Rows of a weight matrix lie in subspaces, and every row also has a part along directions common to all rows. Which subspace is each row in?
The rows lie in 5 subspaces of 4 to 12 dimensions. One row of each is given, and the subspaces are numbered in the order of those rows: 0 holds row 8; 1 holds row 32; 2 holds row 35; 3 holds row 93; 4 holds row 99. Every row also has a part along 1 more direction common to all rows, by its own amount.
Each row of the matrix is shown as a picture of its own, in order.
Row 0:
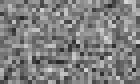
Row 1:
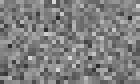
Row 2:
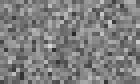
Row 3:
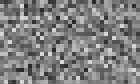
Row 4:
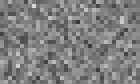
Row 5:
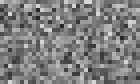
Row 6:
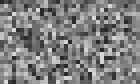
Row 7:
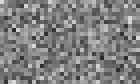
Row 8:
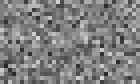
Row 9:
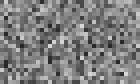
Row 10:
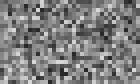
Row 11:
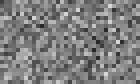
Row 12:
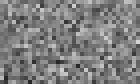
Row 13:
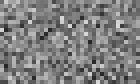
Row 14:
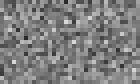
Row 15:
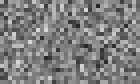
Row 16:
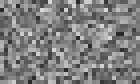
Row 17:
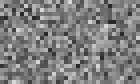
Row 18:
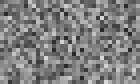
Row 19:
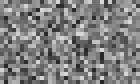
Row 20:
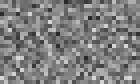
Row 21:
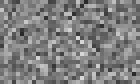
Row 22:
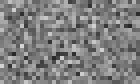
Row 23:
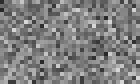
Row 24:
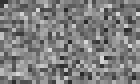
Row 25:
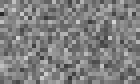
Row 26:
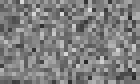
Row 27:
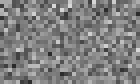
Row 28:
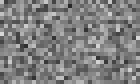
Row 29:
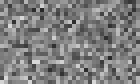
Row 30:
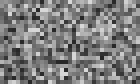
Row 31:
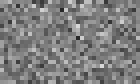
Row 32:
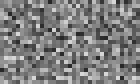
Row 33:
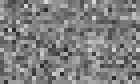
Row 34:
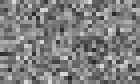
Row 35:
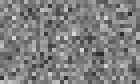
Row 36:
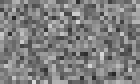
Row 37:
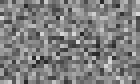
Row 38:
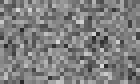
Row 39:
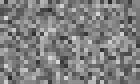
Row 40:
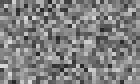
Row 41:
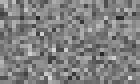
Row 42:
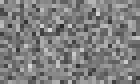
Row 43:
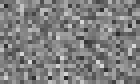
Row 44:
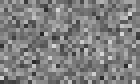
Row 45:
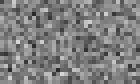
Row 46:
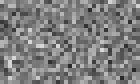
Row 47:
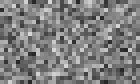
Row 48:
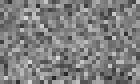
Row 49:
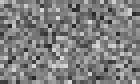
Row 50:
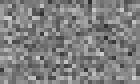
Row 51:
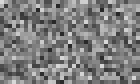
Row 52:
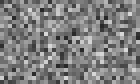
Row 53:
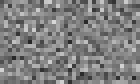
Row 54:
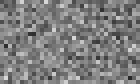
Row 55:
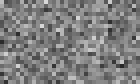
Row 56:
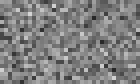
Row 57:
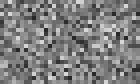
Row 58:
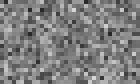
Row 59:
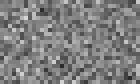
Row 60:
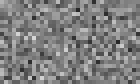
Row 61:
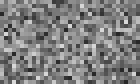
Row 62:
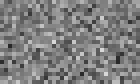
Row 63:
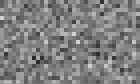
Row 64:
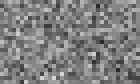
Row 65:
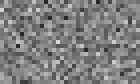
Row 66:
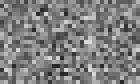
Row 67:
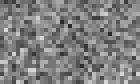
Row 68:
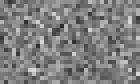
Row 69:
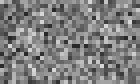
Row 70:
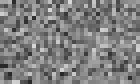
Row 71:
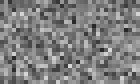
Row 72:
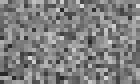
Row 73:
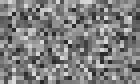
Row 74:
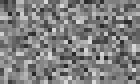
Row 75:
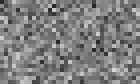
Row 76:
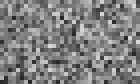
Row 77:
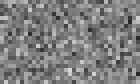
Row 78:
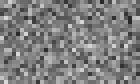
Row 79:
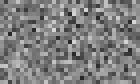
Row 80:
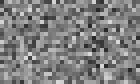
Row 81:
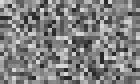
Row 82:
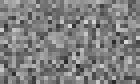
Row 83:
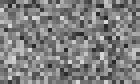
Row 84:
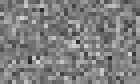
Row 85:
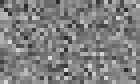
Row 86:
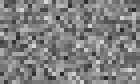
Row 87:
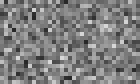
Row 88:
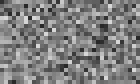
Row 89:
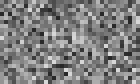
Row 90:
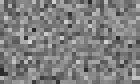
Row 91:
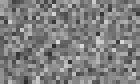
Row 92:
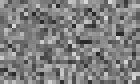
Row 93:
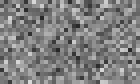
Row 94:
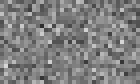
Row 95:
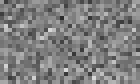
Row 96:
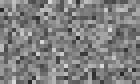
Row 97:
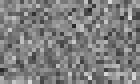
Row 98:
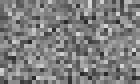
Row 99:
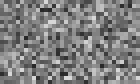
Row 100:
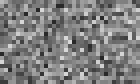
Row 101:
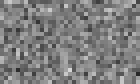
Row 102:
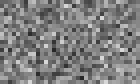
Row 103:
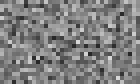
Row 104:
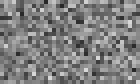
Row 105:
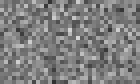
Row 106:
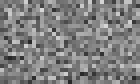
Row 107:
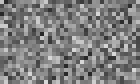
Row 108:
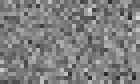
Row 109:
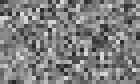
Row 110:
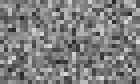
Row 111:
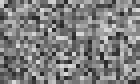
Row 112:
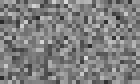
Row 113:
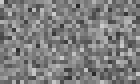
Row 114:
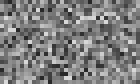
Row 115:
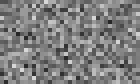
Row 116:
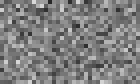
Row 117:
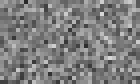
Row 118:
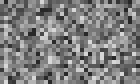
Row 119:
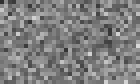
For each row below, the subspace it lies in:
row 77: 0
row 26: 1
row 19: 0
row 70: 4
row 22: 1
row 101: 0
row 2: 2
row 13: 0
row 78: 0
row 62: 1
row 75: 4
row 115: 4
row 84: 2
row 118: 0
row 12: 2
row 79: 3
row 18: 3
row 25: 4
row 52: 2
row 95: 0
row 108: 1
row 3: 4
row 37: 2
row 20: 0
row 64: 4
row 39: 0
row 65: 4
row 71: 1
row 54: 4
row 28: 4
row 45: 4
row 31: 3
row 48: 0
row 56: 4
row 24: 1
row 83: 0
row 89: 0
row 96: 3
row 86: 4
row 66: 4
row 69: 1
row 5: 0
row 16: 3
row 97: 1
